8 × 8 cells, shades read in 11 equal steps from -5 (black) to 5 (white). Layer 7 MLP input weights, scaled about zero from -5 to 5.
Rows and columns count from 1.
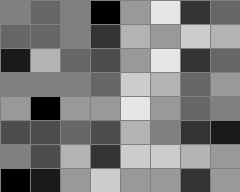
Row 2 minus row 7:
-1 1 -2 0 -1 -2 1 1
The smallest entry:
-5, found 3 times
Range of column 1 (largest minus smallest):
6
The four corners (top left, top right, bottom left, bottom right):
0 -1 -5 1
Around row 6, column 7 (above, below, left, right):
-1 2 0 -4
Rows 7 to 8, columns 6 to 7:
3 2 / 1 -3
